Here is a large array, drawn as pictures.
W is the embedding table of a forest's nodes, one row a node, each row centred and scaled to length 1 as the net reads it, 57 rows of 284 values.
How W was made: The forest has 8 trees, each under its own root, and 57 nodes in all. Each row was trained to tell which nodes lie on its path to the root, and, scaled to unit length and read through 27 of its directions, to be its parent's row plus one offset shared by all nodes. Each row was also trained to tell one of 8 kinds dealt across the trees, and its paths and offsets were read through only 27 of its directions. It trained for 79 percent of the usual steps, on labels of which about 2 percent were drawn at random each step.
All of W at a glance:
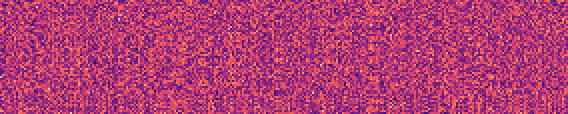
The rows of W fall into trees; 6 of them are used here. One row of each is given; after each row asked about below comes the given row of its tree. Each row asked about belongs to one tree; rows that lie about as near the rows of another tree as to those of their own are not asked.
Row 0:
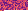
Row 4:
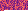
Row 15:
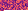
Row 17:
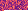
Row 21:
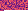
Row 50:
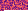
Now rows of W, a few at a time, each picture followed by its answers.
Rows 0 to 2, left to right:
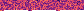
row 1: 15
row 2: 17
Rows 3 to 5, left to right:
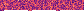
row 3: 21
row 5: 21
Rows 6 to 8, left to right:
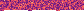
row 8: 0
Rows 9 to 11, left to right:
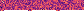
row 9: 0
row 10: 17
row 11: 0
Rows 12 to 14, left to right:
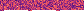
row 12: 0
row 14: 4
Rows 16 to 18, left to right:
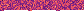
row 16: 0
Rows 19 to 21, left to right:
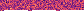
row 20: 0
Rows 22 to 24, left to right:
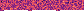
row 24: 21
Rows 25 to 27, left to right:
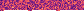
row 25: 17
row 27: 17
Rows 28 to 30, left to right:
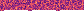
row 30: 21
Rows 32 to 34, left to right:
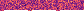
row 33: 17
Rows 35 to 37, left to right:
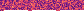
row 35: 17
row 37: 0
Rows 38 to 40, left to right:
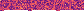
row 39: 21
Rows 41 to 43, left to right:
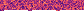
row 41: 21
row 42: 17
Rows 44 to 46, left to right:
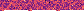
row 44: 17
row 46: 0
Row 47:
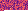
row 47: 4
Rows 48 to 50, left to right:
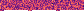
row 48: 50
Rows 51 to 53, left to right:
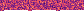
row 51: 21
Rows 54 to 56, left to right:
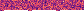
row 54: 21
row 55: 4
